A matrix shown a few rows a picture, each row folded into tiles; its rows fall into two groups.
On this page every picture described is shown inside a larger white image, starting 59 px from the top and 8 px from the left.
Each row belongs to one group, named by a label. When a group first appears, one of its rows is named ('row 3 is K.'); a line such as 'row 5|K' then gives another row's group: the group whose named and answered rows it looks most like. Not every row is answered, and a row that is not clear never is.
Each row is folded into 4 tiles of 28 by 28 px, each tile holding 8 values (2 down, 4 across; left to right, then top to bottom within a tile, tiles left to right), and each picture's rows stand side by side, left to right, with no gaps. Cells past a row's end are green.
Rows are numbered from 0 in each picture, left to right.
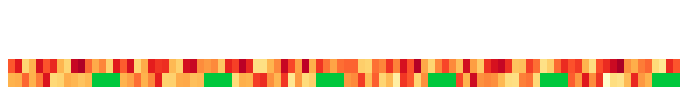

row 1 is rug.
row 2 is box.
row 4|rug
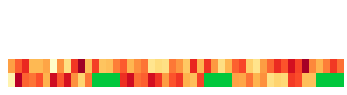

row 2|rug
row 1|box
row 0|box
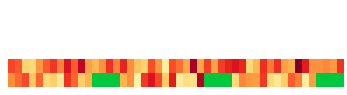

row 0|rug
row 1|box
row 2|rug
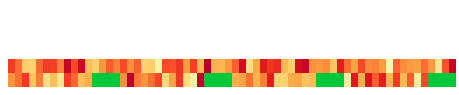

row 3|box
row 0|rug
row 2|rug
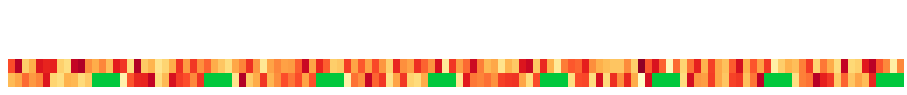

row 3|box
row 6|box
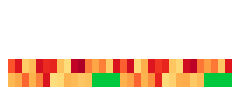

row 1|rug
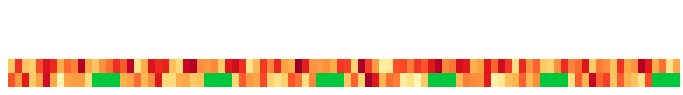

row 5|box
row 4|rug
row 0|rug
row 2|rug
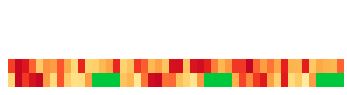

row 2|box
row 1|box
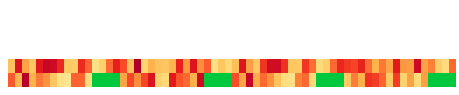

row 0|rug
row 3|box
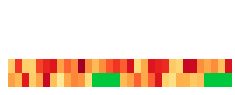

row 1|rug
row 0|rug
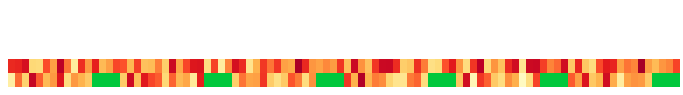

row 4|box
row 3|rug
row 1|box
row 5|rug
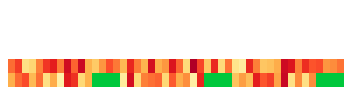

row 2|box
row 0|rug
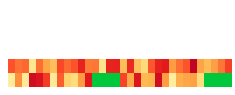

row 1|rug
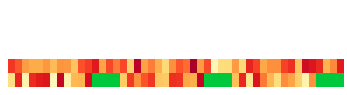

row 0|box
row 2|box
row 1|box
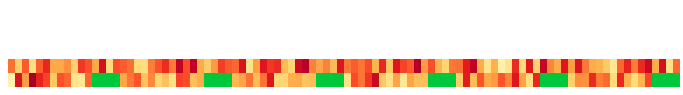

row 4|box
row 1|rug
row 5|box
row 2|rug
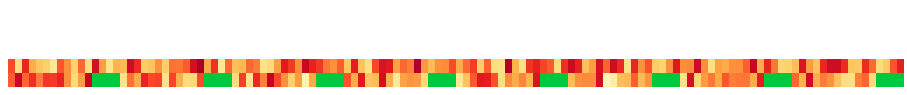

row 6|box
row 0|box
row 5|rug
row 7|rug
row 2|box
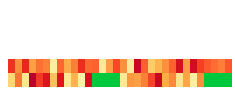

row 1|box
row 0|box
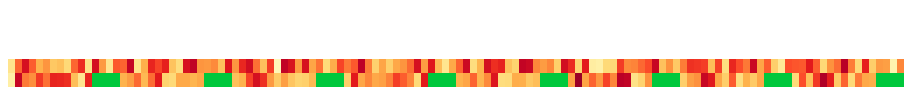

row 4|rug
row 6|box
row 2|box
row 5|box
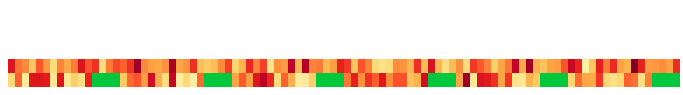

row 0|box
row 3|box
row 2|box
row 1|box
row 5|rug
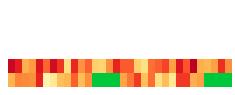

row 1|rug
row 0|rug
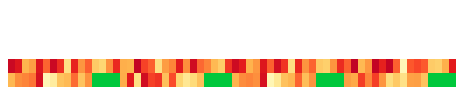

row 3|rug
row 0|rug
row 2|rug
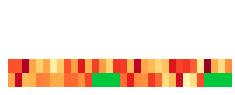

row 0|box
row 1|box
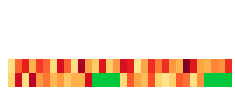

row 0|box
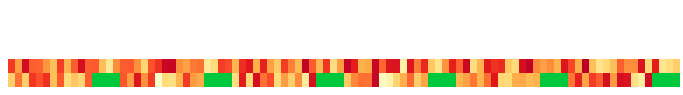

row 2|box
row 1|rug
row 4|rug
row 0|box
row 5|box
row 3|rug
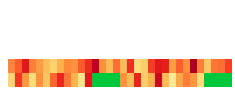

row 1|rug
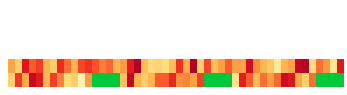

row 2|box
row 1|box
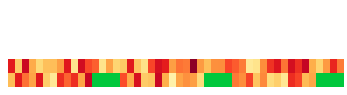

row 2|rug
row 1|rug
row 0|box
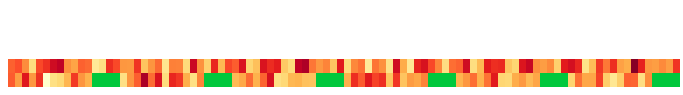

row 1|box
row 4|rug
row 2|rug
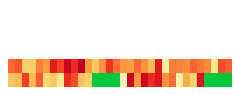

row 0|rug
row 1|box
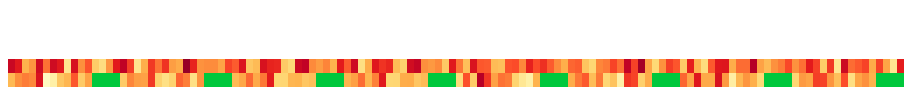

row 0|rug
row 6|rug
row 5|rug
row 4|box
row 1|rug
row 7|box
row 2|rug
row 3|rug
